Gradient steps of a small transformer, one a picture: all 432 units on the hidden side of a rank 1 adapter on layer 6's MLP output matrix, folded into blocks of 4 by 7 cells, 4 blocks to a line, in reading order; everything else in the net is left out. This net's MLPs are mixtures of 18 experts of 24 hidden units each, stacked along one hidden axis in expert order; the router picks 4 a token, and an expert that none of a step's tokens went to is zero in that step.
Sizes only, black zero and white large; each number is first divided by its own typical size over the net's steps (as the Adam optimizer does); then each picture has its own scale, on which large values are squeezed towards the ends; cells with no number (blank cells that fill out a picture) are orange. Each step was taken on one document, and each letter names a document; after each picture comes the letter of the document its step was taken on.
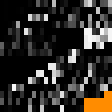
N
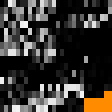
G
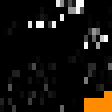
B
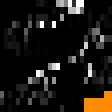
B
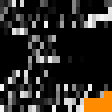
G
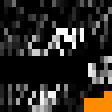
N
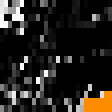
G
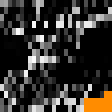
G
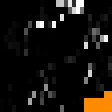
B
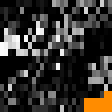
N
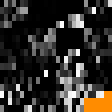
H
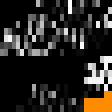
N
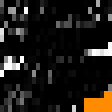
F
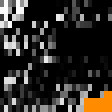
G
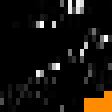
B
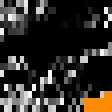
F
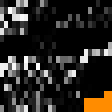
F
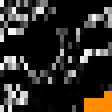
F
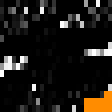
F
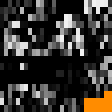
N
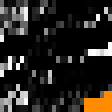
F
